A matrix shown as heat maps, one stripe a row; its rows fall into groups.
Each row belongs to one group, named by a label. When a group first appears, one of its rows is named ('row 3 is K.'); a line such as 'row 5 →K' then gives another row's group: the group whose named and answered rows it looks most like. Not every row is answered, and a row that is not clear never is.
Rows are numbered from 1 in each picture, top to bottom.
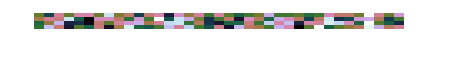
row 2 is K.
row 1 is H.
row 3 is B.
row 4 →B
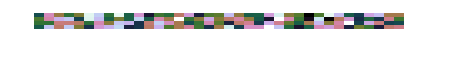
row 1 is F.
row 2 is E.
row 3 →B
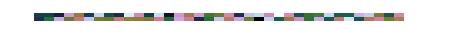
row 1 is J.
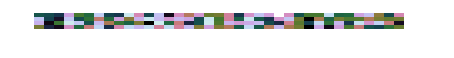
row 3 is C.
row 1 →J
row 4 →E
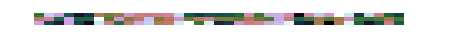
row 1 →B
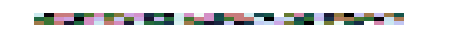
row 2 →E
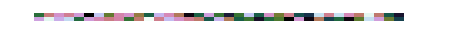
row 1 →B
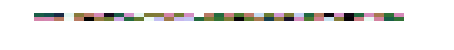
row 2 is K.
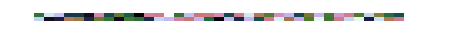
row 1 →B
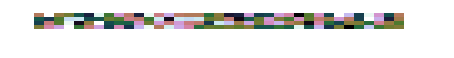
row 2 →H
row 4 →K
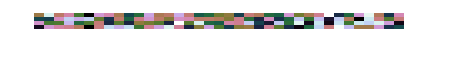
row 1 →K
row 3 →C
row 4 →B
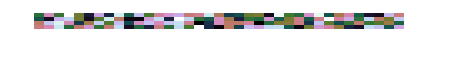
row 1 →E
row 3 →K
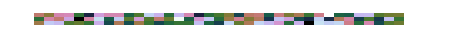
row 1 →K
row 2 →E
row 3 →F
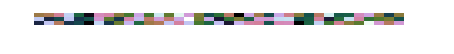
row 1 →K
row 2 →E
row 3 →B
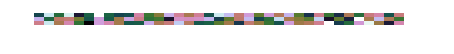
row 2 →C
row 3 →K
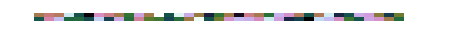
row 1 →K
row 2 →F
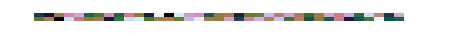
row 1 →H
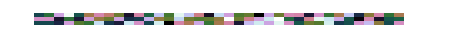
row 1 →H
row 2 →F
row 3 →J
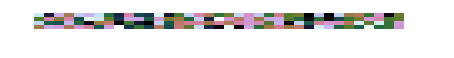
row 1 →C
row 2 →J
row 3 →C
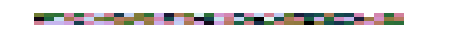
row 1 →J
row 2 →H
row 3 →K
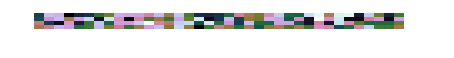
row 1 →B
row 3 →E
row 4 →K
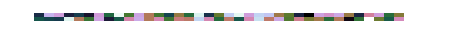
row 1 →F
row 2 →J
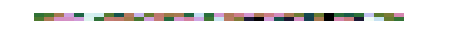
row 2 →H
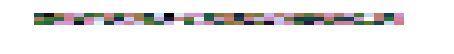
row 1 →H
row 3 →E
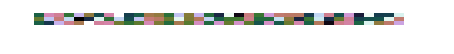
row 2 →E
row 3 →H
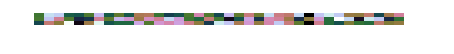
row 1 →F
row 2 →B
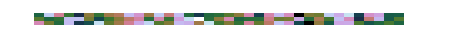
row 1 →B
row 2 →H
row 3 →E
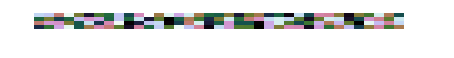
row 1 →K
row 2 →F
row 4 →H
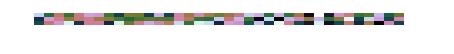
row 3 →E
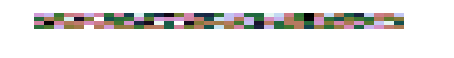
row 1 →F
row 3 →C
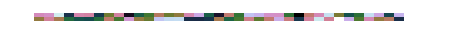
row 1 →F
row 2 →B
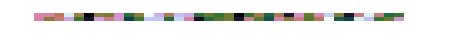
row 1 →K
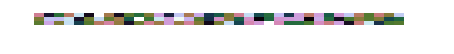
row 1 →C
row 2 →K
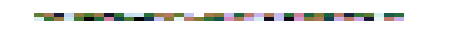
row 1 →J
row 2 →C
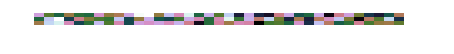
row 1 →E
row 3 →K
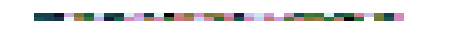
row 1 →J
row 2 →J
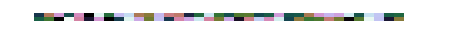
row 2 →J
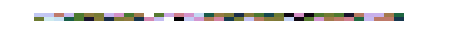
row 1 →K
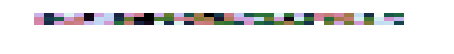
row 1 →C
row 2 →C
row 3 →C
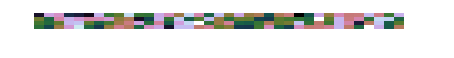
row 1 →B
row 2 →C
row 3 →H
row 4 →H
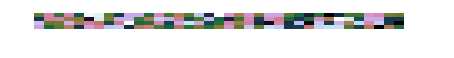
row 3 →C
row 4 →F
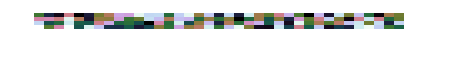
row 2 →K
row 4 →C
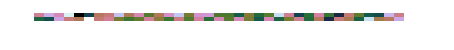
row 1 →E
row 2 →H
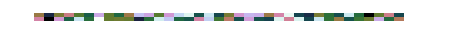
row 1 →E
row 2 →C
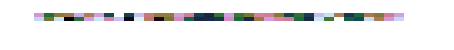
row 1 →F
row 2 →F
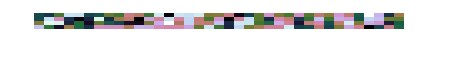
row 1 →H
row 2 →B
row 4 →E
